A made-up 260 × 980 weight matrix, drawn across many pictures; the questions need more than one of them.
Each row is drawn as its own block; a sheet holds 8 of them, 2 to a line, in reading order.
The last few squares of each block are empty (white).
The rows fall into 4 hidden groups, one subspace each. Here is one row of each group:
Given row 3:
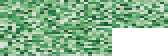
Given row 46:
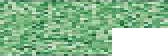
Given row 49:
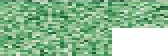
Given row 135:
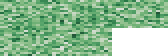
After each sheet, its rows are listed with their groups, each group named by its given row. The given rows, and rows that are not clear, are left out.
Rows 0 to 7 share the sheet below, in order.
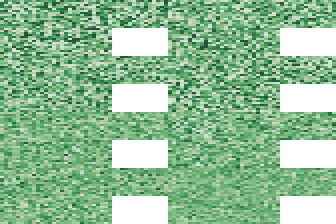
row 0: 46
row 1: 135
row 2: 135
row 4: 135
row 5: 49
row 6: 135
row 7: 46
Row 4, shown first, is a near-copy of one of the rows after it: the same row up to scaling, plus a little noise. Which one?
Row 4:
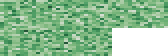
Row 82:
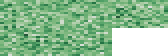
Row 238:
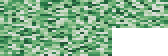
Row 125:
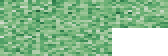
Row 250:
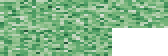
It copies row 250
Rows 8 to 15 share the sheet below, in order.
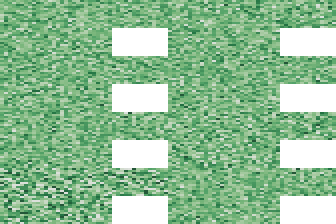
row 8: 3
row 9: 49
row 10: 135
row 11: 135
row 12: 3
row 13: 49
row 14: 135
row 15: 3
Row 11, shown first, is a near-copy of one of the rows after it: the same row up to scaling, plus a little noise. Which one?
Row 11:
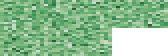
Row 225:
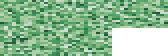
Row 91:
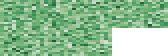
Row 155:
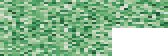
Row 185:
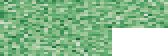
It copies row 91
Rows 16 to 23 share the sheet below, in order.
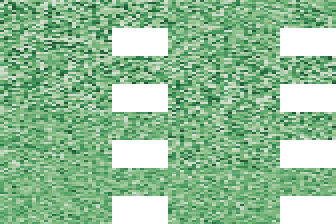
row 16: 46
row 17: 135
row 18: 49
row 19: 49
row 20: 46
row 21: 3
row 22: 3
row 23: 46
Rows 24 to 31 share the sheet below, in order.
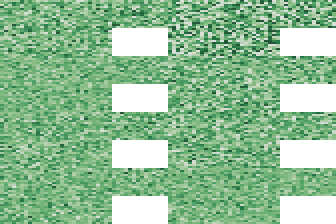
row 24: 49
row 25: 135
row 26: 49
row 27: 3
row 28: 135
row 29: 46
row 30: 3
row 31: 46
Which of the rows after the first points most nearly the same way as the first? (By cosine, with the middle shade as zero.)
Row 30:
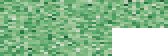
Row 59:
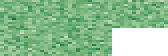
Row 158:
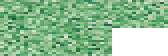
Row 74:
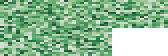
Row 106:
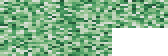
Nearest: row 74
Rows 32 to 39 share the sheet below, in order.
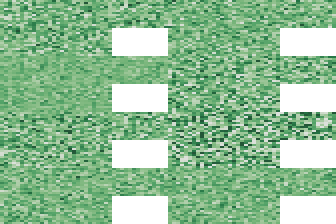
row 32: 135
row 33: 3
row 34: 49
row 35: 3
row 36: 46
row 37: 49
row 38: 135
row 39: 46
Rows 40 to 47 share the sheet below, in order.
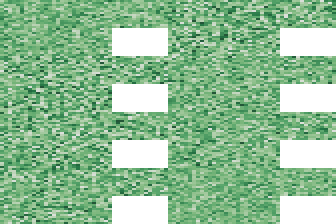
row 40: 49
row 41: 46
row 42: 49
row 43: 3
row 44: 135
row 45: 49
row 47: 49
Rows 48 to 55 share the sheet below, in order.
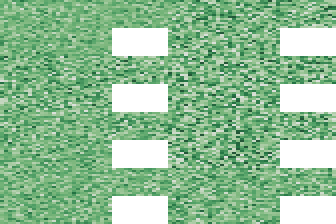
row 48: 46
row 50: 3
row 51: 135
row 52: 135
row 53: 3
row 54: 49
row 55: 49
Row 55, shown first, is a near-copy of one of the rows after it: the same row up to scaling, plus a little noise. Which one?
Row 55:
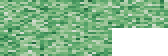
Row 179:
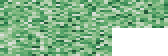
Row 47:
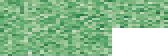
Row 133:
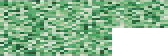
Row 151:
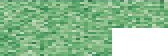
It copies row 151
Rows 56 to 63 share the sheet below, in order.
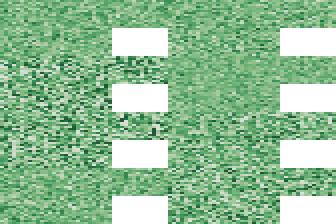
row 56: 46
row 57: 3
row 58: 49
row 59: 3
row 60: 135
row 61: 3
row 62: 46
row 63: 3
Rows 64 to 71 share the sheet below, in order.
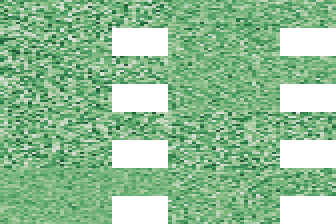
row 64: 46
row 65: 3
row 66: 135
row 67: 49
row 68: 46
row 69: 3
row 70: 46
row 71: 49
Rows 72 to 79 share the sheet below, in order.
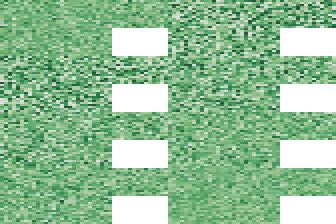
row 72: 3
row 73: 49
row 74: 3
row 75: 46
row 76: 49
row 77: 3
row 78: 135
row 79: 49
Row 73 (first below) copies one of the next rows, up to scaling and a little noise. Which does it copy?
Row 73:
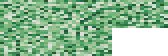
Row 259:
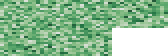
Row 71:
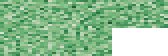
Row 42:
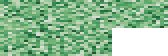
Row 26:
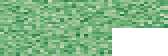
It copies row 71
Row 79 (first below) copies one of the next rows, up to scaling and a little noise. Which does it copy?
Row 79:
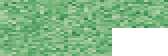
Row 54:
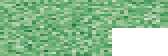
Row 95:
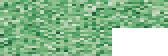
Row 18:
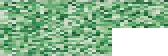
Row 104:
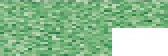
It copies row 18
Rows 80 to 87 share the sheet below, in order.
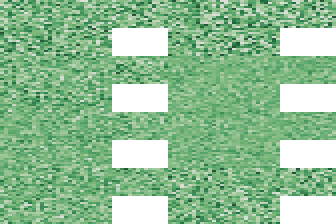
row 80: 49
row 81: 135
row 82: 135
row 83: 135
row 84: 3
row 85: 46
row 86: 135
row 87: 3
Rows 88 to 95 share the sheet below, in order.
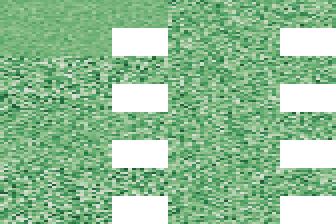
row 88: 46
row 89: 3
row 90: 46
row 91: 135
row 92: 3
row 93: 3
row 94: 3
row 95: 49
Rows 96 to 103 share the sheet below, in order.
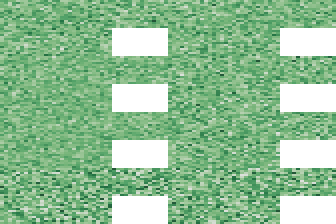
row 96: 135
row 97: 135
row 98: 135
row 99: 3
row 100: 135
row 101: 49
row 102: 49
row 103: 3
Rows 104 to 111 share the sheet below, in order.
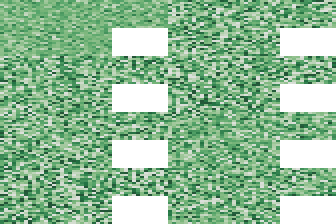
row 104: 49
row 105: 46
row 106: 3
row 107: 135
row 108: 3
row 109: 3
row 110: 3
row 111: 135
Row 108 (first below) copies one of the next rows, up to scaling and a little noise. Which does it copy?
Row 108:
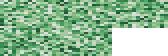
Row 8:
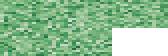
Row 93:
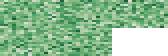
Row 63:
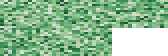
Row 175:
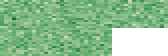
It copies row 63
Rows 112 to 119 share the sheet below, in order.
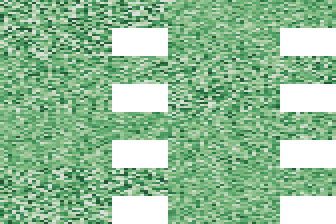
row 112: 3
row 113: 3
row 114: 49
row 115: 49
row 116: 49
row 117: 3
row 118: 135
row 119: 3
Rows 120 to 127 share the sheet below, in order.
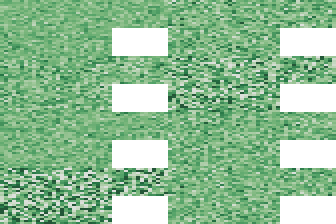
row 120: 49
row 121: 3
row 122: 49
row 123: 46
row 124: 135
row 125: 135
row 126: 46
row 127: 3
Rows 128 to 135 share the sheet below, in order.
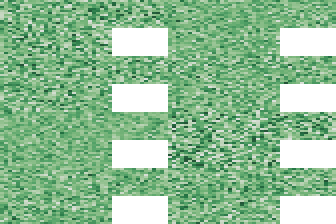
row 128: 135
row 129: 49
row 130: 46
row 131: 49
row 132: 49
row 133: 49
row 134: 46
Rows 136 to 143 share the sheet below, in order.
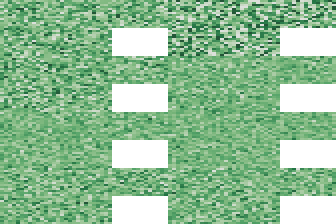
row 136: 46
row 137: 3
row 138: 46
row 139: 46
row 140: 135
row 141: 135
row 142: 49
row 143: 3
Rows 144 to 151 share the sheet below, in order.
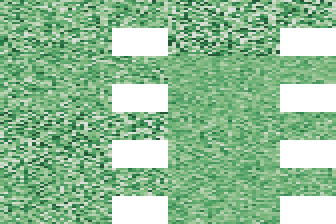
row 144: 46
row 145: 46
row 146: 135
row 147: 49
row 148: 3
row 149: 49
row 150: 49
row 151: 49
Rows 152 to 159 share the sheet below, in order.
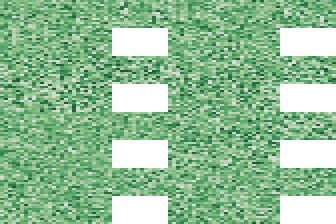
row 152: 135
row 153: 135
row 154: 49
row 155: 135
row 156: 46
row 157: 135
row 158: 3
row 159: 3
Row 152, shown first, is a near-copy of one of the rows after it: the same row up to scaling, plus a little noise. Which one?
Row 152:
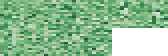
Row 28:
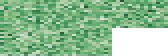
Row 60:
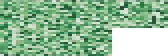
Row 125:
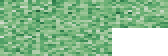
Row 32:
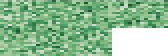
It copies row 60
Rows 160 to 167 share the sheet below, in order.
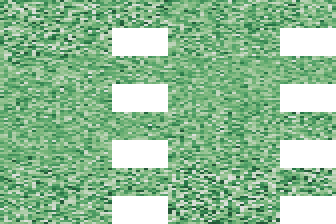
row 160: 46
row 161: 3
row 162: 135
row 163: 3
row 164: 135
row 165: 3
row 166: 135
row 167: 46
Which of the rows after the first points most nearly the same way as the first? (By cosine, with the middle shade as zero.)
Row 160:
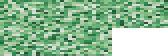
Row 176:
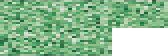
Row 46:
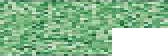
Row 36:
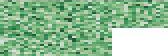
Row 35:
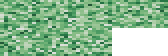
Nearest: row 46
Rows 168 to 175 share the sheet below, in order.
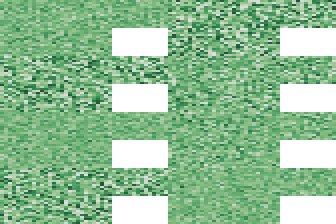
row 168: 135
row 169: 3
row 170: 135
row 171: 49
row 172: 3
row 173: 46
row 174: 135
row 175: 3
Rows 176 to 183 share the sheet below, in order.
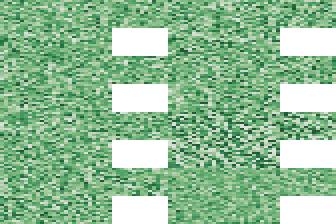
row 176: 46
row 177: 46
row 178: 46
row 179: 49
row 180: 135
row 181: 49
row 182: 49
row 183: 49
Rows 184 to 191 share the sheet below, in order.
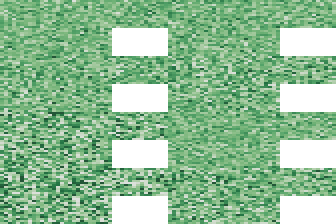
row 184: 135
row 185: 135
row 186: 135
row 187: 49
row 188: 135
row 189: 49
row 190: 49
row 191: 46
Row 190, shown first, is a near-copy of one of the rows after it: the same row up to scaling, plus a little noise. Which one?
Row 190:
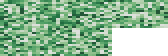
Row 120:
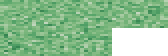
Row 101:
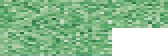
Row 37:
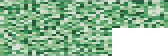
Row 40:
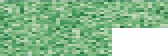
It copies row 40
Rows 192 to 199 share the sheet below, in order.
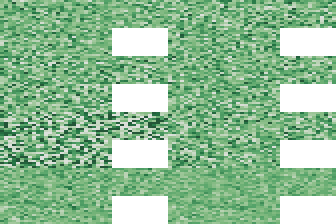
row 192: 46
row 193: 135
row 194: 135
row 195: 3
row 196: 49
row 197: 135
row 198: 46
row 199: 46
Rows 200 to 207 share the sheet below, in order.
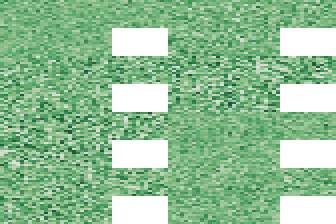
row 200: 3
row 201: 46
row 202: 49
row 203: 135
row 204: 46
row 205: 135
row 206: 49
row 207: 135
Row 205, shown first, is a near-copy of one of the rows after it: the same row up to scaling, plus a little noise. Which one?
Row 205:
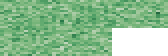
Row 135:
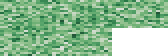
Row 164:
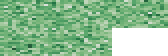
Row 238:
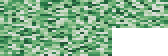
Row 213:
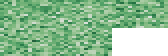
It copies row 135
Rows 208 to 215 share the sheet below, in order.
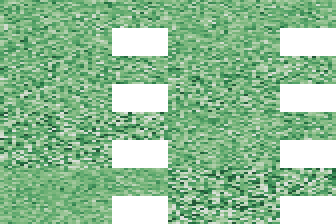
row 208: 49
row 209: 49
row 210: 135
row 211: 135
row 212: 3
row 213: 135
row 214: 135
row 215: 46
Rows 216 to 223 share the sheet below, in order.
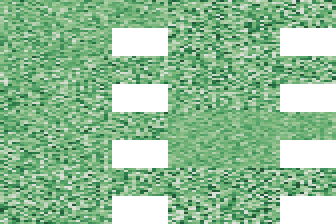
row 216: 46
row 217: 3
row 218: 49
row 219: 49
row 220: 49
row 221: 3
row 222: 46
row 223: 49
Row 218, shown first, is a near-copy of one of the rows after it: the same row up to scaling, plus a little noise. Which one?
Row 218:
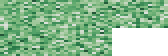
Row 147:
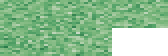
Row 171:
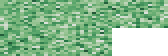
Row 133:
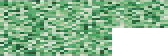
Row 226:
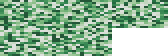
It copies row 171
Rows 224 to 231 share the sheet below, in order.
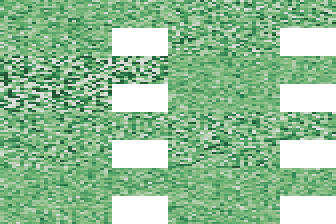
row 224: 3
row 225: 135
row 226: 49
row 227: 46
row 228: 46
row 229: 49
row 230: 49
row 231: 46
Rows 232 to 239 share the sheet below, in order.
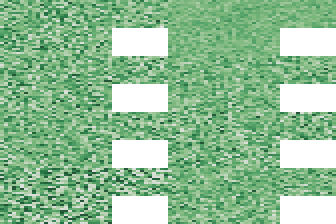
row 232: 49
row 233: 135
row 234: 3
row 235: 135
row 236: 49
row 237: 3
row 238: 135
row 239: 135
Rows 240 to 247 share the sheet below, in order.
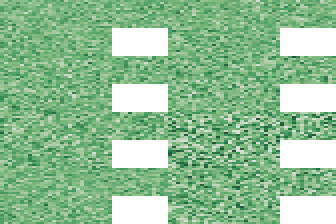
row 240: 3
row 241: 49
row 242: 46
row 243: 135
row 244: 3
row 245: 46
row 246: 3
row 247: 46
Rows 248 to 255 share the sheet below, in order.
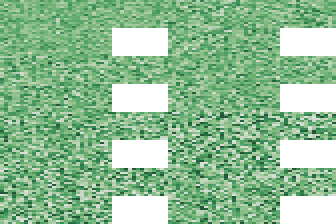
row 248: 49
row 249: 135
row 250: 135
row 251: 3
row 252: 49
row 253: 135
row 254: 3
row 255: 135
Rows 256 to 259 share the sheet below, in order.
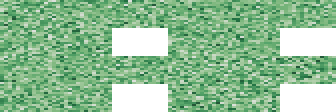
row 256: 3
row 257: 46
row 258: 3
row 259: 49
